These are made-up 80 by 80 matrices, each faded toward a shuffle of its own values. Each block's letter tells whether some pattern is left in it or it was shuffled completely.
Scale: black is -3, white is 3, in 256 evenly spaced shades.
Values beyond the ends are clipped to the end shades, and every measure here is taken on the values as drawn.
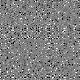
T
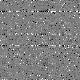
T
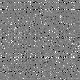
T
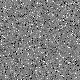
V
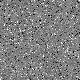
V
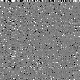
T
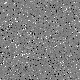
V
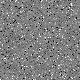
V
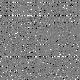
T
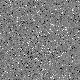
V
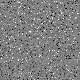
V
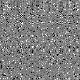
T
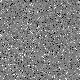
V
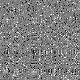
T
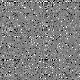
T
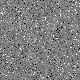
V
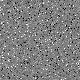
V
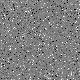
V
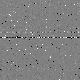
T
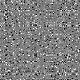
T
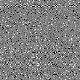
T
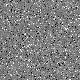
V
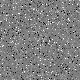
V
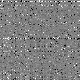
T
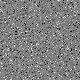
V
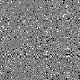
T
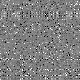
T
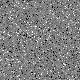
V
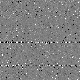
T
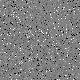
V
